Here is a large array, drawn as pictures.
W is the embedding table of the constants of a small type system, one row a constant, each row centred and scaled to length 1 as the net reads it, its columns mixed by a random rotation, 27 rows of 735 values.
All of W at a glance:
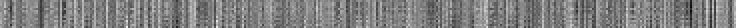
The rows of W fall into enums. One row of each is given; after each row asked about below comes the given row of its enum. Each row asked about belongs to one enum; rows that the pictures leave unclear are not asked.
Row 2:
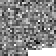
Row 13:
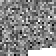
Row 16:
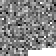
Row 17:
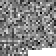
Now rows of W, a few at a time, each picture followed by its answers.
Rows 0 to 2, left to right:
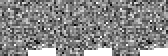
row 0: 2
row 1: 16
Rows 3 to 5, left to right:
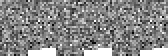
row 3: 13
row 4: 2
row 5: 13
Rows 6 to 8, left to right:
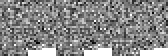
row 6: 2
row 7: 2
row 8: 17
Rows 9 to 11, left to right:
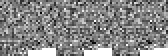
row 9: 17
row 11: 2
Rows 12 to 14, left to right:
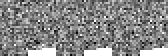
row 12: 2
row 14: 13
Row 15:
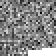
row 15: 17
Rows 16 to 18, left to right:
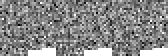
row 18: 13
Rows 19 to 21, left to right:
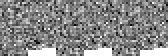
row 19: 2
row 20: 16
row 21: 16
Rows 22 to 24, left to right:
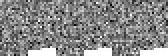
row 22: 13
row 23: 16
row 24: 17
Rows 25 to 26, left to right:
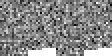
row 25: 17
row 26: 16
